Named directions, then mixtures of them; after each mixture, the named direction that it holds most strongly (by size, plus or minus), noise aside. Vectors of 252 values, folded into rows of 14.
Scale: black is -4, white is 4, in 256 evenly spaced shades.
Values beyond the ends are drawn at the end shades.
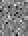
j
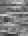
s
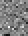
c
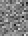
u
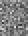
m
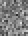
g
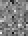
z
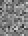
c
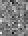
z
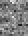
z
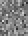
g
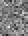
c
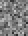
z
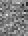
u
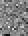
c
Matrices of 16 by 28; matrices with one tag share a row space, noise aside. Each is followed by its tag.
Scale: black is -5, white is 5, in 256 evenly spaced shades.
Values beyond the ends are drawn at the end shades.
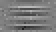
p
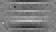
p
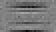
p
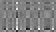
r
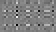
r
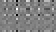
r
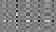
r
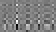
r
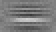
p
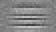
p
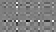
r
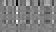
r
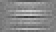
p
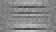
p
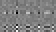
r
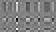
r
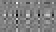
r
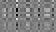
r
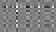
r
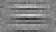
p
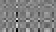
r
